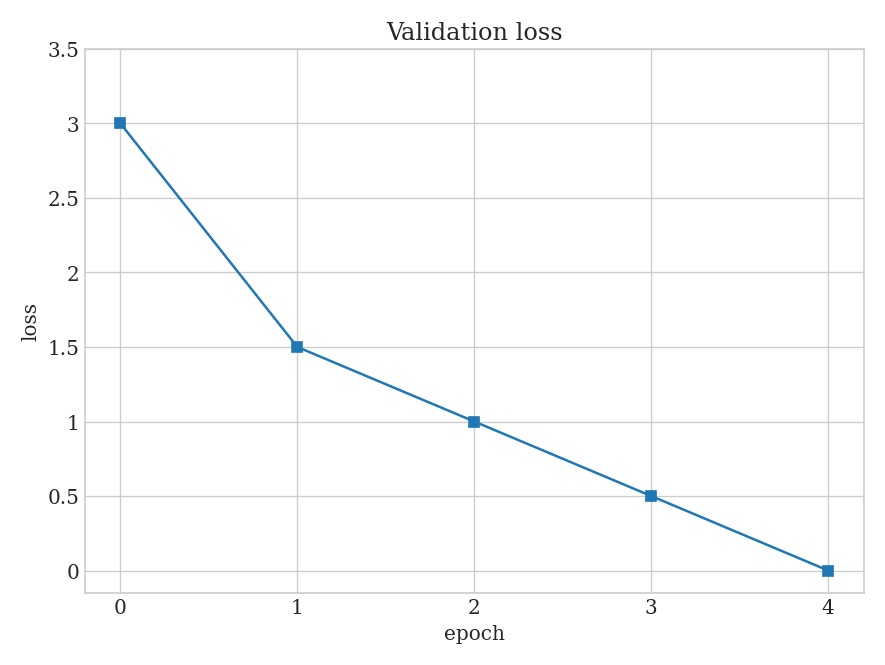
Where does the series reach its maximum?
0
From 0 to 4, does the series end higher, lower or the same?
lower
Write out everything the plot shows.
Title: Validation loss
x-axis: epoch, ticks 0 1 2 3 4
y-axis: loss, ticks 0 0.5 1 1.5 2 2.5 3 3.5
Values:
3 1.5 1 0.5 0
